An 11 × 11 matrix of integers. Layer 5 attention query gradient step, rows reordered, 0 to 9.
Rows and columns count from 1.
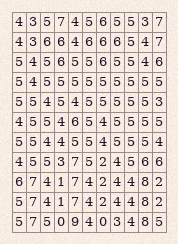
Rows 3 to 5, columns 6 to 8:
5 6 5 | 5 5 5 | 5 5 5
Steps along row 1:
down up up down up up down same down up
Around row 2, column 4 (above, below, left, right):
7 6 6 4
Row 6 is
4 5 5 4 6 5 4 5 5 5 5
